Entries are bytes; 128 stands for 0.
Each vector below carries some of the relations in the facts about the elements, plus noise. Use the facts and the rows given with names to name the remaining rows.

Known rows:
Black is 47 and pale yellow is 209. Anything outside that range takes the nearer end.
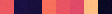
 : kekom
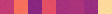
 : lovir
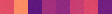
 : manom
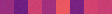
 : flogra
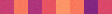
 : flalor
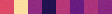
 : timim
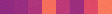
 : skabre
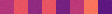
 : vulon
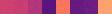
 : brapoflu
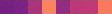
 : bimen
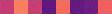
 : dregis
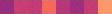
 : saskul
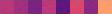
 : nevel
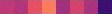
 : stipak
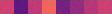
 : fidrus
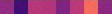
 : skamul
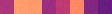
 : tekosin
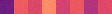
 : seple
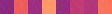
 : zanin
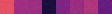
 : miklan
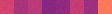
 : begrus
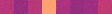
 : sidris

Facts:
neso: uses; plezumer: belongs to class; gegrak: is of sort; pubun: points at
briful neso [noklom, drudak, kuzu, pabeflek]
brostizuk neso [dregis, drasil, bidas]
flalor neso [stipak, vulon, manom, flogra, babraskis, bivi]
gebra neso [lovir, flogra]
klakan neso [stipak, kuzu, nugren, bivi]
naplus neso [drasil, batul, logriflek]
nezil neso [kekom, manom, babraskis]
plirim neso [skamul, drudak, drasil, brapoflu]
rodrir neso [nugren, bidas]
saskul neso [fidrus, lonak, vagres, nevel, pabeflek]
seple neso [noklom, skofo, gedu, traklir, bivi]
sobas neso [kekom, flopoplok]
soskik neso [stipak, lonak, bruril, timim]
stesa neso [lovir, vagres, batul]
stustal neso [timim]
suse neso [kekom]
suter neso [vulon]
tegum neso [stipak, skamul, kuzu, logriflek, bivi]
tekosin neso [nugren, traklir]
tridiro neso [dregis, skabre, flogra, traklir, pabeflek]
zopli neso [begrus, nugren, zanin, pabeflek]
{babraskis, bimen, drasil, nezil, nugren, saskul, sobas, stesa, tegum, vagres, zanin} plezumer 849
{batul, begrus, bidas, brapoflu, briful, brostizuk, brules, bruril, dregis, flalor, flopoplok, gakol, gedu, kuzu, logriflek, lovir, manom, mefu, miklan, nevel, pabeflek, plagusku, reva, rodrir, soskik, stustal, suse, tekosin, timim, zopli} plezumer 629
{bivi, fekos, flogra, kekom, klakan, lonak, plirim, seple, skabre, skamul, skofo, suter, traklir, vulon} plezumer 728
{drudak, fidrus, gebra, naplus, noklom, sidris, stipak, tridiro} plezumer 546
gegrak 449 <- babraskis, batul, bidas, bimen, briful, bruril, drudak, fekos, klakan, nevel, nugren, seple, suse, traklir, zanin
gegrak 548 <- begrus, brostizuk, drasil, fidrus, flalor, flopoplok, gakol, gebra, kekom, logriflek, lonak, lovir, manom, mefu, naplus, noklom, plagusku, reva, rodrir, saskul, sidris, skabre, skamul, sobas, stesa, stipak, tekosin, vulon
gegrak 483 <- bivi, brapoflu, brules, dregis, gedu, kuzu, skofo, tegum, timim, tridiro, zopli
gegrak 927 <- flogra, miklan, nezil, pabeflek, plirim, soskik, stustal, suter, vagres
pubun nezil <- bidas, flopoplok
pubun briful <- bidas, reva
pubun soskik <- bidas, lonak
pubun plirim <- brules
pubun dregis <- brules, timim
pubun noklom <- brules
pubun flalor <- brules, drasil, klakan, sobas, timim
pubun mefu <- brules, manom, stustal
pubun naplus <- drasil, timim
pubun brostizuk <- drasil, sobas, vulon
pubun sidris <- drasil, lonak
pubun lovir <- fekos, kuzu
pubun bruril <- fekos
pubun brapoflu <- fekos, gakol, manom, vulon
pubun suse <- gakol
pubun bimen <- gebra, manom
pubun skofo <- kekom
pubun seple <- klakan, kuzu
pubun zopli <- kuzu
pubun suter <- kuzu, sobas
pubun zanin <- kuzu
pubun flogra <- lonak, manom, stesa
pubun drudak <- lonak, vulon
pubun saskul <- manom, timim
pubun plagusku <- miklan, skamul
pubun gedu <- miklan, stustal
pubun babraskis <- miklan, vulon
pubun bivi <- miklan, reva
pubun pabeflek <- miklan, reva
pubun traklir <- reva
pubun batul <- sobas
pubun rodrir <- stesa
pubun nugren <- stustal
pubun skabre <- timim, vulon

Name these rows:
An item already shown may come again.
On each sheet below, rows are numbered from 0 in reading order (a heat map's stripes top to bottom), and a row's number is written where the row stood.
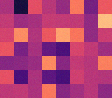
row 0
briful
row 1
mefu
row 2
flalor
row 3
reva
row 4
bimen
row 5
reva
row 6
gebra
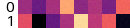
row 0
drudak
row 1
nezil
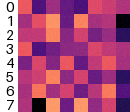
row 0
reva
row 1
tegum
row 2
tridiro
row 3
flopoplok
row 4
fekos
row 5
tridiro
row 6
vulon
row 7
bivi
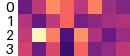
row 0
nugren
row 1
fidrus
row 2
zopli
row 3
gedu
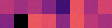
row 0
bidas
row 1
traklir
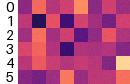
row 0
suter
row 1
pabeflek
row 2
drasil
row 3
stustal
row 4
brostizuk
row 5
bimen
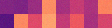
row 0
bimen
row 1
seple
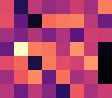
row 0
plagusku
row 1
suse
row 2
vagres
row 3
klakan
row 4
sobas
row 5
tegum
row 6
bidas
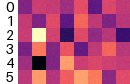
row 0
plirim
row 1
soskik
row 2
kuzu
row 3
fekos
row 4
babraskis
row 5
flalor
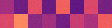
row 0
skofo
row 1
gakol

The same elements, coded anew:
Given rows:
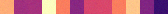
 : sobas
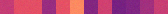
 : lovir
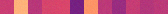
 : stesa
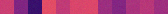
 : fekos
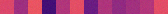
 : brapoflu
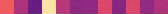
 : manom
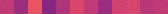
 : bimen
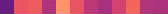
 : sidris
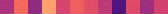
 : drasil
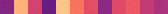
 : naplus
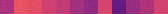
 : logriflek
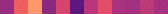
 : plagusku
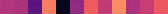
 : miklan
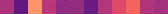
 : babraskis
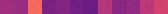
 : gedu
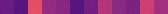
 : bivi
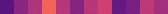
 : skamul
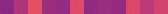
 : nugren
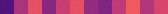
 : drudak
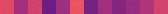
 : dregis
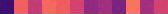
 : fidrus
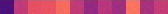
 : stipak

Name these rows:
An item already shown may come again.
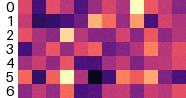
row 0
nezil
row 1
plirim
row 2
manom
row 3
drudak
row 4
bidas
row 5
flopoplok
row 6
bidas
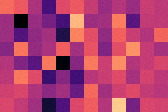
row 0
zopli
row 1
flogra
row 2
vagres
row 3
tridiro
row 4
miklan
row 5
briful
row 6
tegum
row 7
soskik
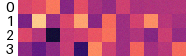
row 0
mefu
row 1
gebra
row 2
klakan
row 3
vagres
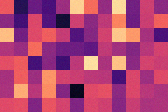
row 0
suter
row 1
pabeflek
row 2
suse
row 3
gedu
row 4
stustal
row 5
drasil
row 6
reva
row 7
gakol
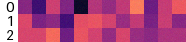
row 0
pabeflek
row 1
seple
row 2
mefu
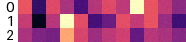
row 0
nezil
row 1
kekom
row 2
vulon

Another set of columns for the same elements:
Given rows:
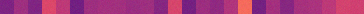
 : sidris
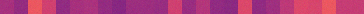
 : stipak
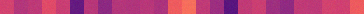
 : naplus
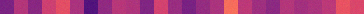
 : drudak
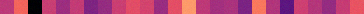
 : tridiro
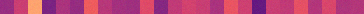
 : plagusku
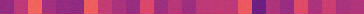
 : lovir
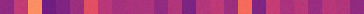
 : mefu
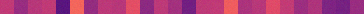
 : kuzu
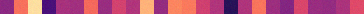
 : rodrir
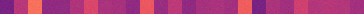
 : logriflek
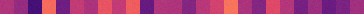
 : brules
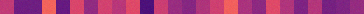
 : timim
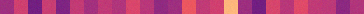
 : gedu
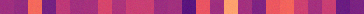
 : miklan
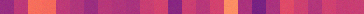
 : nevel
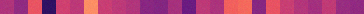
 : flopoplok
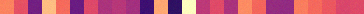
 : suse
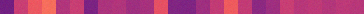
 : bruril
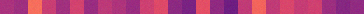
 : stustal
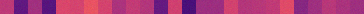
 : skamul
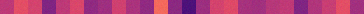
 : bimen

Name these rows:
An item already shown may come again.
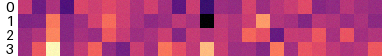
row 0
skamul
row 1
gakol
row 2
plagusku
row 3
briful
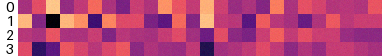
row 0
briful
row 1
sobas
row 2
stustal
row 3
vulon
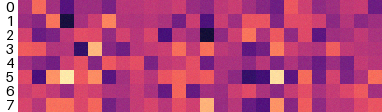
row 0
vagres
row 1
reva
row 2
fekos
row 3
tegum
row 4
drasil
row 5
klakan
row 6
babraskis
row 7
seple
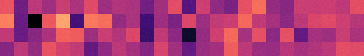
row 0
gebra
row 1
kekom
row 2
fekos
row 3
drudak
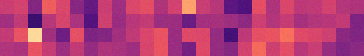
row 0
plirim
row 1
flogra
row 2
soskik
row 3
stustal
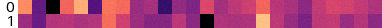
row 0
kekom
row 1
manom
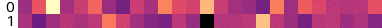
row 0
briful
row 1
manom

